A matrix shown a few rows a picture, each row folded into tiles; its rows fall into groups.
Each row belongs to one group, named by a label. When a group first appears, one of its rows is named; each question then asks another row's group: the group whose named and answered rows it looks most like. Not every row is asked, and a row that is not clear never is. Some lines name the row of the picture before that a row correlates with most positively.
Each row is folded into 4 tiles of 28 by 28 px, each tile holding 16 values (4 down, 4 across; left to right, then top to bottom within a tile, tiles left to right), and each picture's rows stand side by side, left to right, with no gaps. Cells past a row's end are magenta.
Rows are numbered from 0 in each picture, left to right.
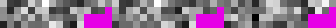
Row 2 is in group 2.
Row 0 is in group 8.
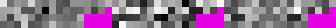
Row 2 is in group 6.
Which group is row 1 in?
2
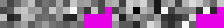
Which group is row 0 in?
6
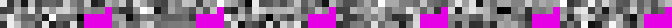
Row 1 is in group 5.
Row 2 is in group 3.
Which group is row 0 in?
3
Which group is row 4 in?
5
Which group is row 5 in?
8
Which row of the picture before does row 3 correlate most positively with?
0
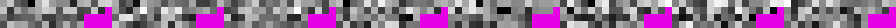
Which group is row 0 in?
2
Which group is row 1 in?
3
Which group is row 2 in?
6
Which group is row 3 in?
8
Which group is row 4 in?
5
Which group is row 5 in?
2
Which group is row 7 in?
8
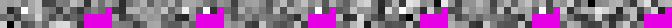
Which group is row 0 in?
5
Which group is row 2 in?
6
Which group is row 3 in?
6
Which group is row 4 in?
6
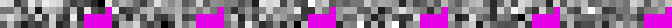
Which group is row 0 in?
3
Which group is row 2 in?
2
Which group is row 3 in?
8
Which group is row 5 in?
5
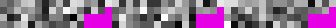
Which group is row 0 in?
6
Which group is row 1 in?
3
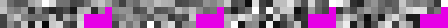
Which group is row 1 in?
8
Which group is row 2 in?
3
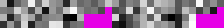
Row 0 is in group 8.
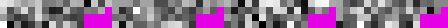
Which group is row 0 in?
5
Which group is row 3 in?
8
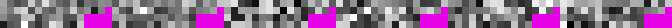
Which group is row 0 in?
8
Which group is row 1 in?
5
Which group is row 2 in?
2
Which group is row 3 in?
3
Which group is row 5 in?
5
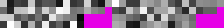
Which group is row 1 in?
3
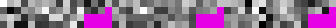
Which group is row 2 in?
3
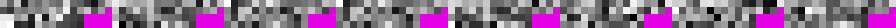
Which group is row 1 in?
5
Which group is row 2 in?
8
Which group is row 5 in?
6
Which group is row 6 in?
3
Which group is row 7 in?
5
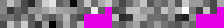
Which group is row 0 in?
2
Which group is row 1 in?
6
